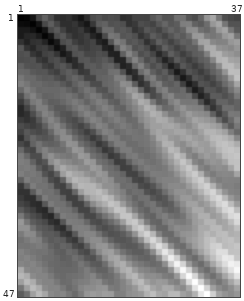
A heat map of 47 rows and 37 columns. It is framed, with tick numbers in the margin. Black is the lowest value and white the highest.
Grain: diagonal, down to the right. Histogram: bell-shaped. Lone odd cells: none. Ninth with the lowest average: top left. Slope: up to the bottom right. Ninth with the highest average: bottom right.
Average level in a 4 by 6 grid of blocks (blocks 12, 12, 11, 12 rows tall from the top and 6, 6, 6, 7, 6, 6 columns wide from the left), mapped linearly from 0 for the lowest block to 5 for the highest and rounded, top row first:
0 0 1 1 1 3 | 1 2 2 3 3 3 | 1 2 3 2 4 4 | 3 2 3 4 4 5
